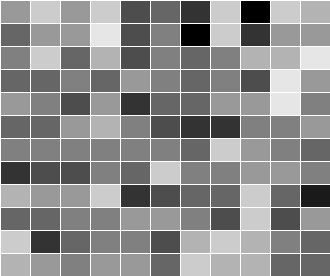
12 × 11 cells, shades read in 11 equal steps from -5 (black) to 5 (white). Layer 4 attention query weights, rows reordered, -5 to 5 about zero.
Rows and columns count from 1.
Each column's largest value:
3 3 1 4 1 3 3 3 3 4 4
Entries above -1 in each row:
7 7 8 6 7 6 9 7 5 7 7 8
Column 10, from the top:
3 1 2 4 4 0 0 1 -1 -2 0 -1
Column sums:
2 1 -2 15 -10 -5 -11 9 5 11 3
